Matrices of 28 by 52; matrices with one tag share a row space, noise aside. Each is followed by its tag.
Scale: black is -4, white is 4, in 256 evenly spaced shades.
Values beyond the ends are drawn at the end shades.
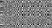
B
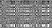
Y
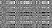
Y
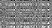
Y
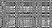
Y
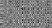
B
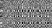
B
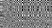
B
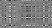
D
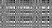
Y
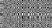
B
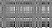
Y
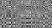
D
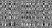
D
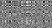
D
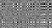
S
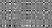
D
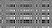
Y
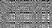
Y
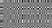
B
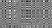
D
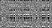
Y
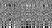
D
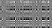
Y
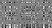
D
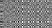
B
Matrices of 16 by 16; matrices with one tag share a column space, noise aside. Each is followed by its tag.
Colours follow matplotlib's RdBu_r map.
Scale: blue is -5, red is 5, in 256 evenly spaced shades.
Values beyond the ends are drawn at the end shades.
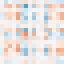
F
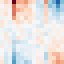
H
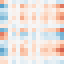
F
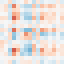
F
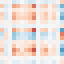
F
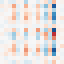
F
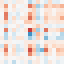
F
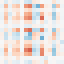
F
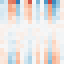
H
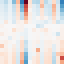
H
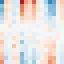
H
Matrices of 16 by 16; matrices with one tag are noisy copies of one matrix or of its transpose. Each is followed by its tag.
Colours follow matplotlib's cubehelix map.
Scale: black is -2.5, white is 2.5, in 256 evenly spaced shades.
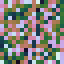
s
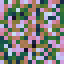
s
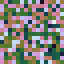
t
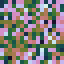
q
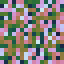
q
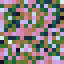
s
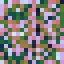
s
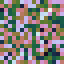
t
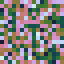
t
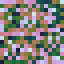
s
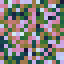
s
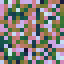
s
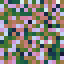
t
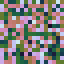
t
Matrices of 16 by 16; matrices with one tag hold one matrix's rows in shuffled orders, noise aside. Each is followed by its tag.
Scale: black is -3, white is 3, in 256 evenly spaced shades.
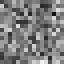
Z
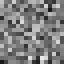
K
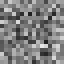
Z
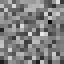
K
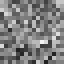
Z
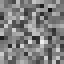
K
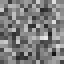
Z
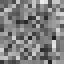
Z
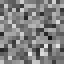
K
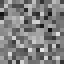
K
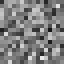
K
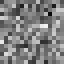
Z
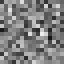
K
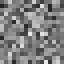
K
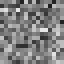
Z
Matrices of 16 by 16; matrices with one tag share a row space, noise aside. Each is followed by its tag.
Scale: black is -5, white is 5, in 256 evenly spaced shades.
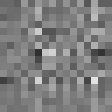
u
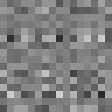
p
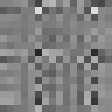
u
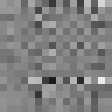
u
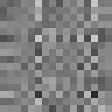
u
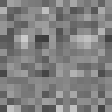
p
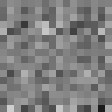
p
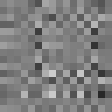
u
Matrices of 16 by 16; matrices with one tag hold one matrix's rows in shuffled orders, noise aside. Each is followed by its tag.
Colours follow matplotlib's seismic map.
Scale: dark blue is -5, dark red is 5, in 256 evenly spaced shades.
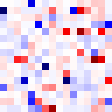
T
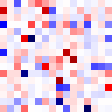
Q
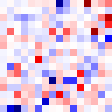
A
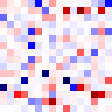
T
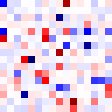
Q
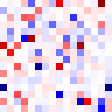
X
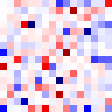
Q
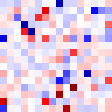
Q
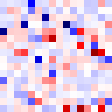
T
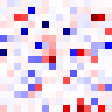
T
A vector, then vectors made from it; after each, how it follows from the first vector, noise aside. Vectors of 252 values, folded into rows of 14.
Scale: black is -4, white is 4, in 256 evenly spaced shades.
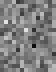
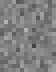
shrunk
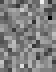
wrapped around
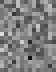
wrapped around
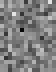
wrapped around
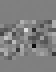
partly zeroed
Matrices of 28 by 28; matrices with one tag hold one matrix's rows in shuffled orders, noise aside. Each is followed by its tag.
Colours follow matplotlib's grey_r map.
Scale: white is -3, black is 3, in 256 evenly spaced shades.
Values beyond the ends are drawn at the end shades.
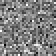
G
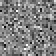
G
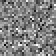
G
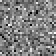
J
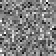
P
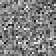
G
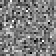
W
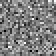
J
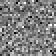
J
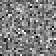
J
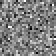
J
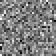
P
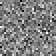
P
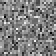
G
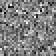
G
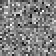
W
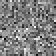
G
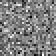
W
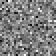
J
